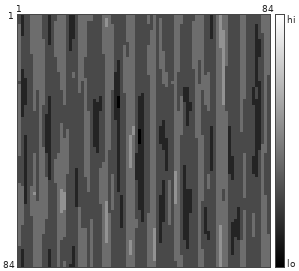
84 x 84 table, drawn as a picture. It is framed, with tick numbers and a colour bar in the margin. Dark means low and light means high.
Grain: streaks running down. Stripes: upright, repeating 11 times. Slope: none. Average level on the scale: 30%.
